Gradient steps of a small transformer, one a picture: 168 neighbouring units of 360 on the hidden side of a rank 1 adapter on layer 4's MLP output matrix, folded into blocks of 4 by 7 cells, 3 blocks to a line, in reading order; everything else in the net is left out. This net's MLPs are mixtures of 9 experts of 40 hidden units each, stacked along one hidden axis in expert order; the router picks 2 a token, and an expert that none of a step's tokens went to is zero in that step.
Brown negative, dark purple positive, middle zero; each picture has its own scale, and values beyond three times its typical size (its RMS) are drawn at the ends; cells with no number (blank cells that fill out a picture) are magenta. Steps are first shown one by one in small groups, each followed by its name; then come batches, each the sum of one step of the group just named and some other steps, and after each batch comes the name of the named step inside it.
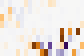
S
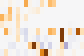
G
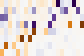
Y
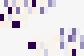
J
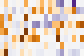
Y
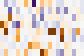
J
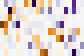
J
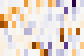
S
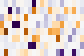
J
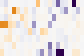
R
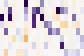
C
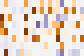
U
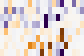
R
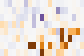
C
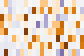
U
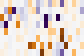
R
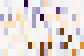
C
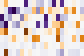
U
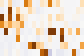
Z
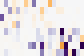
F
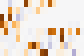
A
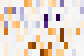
A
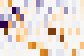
Z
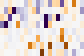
F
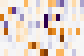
A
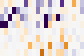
F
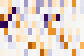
Z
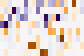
A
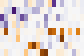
A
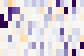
F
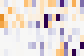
F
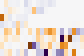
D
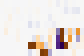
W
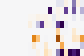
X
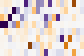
D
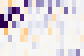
X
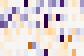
D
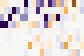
X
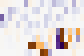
W
